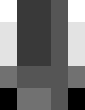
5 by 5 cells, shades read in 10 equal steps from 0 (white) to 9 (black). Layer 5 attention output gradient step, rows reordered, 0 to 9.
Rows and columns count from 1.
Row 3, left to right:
1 7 7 6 1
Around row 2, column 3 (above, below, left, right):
7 7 7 6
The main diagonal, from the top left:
0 7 7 6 9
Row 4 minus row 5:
-4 1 1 0 -4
